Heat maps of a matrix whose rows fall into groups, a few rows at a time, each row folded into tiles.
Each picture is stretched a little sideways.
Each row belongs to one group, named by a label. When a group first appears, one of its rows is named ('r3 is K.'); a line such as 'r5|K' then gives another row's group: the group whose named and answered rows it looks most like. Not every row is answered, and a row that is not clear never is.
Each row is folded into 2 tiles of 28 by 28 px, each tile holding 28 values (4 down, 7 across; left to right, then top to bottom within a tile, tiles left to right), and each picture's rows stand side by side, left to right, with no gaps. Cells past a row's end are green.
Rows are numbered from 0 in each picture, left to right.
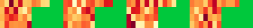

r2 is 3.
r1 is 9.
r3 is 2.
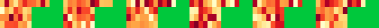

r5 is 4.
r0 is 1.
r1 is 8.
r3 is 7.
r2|4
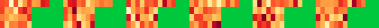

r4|1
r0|9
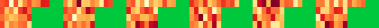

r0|9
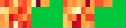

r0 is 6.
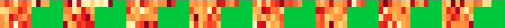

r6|7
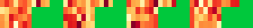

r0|6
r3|9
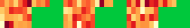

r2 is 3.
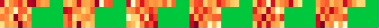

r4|1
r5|8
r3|8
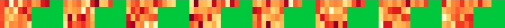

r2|8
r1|7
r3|1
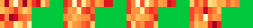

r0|1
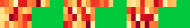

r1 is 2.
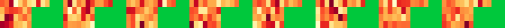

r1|9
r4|2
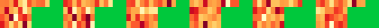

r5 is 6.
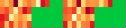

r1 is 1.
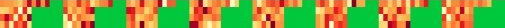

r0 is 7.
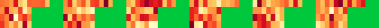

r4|1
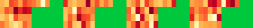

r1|2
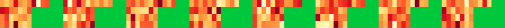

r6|6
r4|9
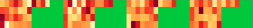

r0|4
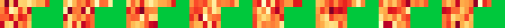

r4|9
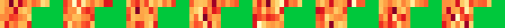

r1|9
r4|4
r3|2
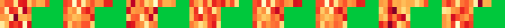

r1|9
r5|9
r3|2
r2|7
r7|6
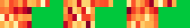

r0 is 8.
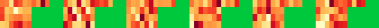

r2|2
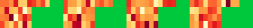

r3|6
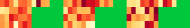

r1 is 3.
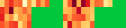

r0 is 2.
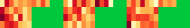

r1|4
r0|1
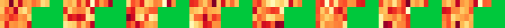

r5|9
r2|1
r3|2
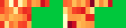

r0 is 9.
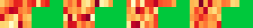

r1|7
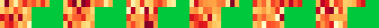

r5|7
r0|1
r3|1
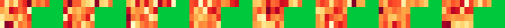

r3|9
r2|4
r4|8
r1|7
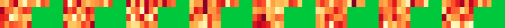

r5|6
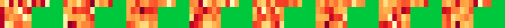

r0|4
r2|8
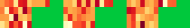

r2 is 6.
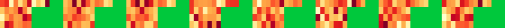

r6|8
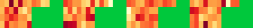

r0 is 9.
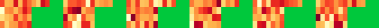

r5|3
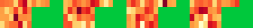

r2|6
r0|2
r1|8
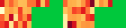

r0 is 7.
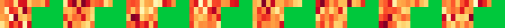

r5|7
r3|9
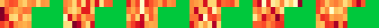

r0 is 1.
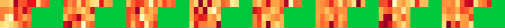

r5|1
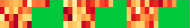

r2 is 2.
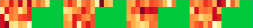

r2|8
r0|3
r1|6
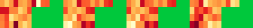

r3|8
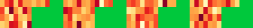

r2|6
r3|1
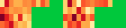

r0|1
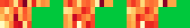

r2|6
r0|2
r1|6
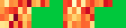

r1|9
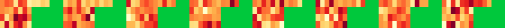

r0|2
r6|6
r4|3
